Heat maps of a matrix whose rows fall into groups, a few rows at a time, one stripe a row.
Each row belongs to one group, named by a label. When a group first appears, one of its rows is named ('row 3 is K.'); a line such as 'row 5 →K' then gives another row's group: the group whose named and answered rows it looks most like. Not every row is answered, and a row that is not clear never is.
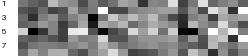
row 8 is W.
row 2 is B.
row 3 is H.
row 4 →H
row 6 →B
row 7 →B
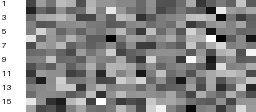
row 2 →B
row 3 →W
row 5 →W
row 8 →B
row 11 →H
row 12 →H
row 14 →H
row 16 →H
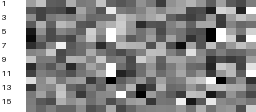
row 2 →B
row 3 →H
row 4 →W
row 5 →B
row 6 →B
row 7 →H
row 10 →B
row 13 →H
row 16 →B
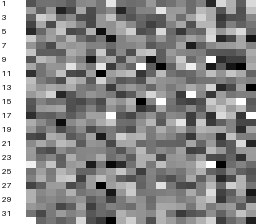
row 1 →B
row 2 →B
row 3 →W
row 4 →W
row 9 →W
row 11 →H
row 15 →H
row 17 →B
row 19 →B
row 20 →H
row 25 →W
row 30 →B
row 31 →H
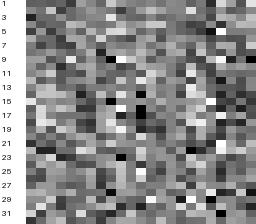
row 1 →B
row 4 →H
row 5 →B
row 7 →B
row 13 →W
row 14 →W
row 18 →W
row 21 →B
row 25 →H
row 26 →H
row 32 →H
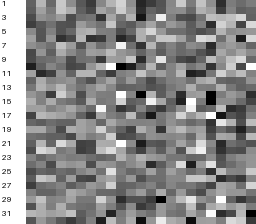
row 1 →W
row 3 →H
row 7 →W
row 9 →H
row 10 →B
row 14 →W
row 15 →W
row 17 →W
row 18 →B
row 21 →W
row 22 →W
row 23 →H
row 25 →B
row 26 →W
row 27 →B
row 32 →H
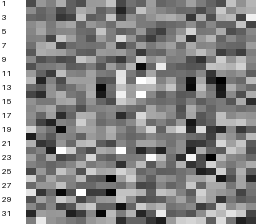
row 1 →B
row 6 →W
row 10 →H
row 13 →H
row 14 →H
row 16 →W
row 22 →W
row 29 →W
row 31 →H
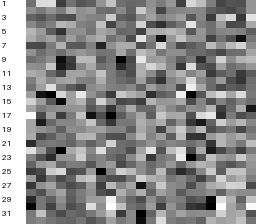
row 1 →W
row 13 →W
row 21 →B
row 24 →W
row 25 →H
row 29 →B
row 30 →B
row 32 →H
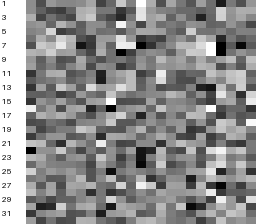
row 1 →H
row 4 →W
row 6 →W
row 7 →W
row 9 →B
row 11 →H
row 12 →H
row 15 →B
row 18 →B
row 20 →H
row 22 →H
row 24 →H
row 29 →B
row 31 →H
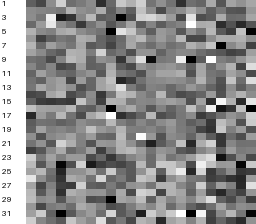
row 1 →H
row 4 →W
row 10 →B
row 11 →H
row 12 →B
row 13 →W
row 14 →H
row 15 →B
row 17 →B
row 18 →B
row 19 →B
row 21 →W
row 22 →H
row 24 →B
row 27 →B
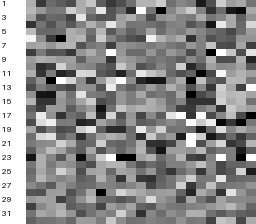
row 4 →B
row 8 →B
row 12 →W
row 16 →H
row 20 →W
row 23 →B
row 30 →H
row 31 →W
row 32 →B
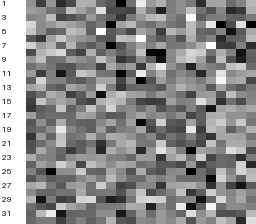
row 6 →H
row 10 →H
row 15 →W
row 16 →B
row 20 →B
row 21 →H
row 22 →H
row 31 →W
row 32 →B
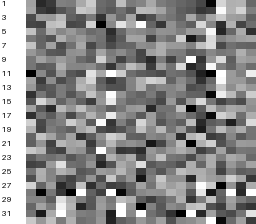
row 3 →H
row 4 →H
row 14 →B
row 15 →W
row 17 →B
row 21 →W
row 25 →W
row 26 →H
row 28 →B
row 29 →W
